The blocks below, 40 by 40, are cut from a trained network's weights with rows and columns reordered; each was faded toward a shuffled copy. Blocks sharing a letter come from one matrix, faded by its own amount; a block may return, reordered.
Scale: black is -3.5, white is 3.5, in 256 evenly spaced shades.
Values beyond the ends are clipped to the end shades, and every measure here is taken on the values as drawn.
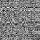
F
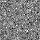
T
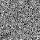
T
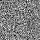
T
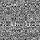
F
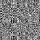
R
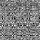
F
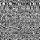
F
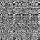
F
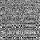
F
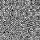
R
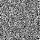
T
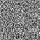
R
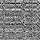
F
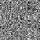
R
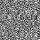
R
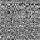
F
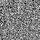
T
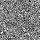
T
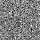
T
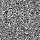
T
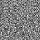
R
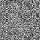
R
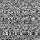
F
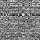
F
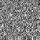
R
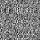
R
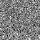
T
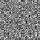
R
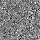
T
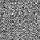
R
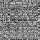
F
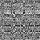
F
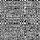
F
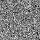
T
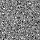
T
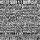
F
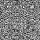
R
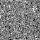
T
